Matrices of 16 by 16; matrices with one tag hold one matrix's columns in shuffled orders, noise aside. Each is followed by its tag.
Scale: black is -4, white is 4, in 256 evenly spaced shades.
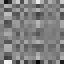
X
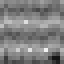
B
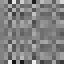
X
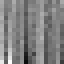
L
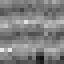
B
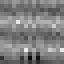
B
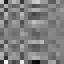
X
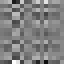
X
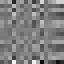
X
